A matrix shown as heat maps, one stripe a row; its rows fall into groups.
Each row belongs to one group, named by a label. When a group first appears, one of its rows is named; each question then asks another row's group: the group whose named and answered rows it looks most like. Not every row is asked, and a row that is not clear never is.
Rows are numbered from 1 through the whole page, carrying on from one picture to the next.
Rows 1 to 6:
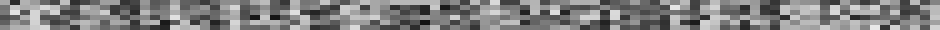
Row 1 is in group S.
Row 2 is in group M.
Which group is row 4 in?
S
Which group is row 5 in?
M
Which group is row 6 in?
M
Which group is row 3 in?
M
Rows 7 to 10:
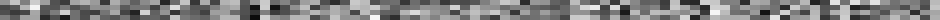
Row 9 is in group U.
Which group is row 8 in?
S
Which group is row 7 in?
M
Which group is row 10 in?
S
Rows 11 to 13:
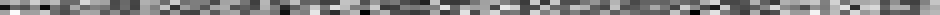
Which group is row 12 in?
U
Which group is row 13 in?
M
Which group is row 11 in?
M
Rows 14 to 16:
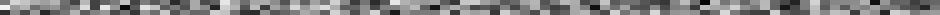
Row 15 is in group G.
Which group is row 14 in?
G
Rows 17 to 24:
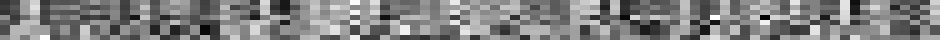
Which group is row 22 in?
G
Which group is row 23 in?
G
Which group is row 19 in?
S
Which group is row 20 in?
U
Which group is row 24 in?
M
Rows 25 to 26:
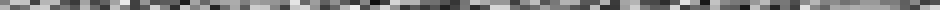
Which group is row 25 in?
G
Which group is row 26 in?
M
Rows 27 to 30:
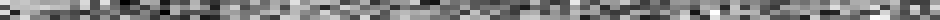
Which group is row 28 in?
M
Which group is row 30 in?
G
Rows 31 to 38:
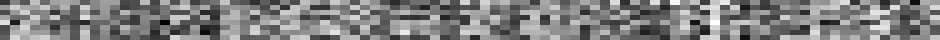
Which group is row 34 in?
M
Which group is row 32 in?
M
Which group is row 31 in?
U
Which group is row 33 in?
G
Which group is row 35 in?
S
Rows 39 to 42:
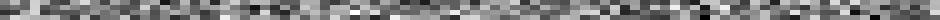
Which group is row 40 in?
U
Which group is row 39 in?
M
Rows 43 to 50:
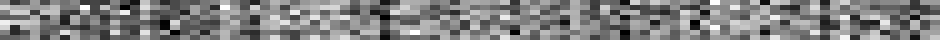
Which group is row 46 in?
U
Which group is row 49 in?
U
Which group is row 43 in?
U
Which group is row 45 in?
G
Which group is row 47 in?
S
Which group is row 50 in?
U
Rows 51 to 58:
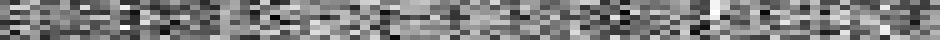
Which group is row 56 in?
G
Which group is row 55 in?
U
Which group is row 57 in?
S
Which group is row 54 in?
M
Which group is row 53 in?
U
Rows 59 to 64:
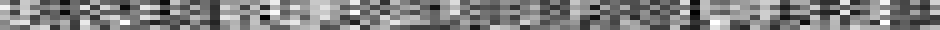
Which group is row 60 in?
G
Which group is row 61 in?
S
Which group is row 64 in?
M
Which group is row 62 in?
G
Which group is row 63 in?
G
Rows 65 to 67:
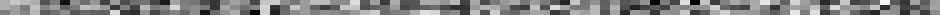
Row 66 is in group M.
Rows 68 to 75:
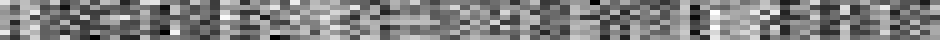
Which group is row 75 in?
U
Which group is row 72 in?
S
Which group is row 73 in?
U
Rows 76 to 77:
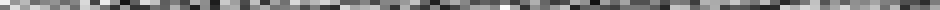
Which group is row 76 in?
G
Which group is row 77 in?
M
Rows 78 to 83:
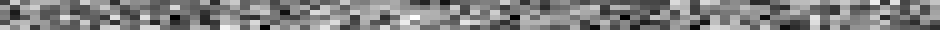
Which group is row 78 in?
M
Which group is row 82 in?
G
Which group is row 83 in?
G
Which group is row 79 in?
S
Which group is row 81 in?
U
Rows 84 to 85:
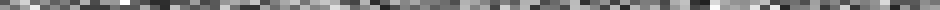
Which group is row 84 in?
G
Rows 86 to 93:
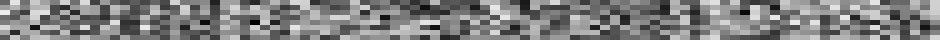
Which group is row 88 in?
M
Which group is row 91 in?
G
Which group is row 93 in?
M
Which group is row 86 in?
M
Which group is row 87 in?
M
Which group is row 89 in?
U
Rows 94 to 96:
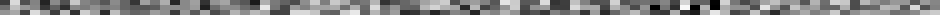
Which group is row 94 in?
U
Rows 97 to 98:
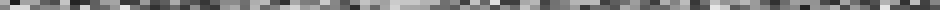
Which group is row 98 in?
G
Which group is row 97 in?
S
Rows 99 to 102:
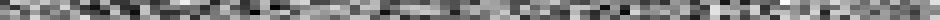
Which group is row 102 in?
M
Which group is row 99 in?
M
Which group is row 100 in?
U
